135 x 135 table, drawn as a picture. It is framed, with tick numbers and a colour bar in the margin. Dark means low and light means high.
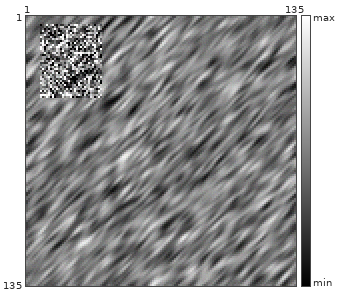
Mirror symmetry: none. Odd patch: rougher, in the top left. Average level on the scale: 50%. Roughest part: top left. Grain: diagonal, up to the right.
